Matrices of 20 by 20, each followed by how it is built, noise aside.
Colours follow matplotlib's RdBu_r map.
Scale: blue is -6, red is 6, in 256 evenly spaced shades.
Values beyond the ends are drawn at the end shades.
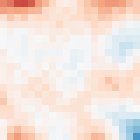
smooth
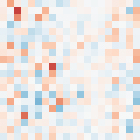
uneven columns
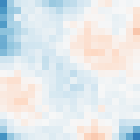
smooth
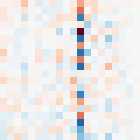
uneven columns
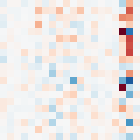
uneven columns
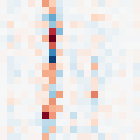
uneven columns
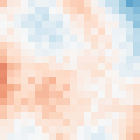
smooth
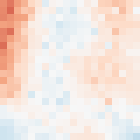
smooth
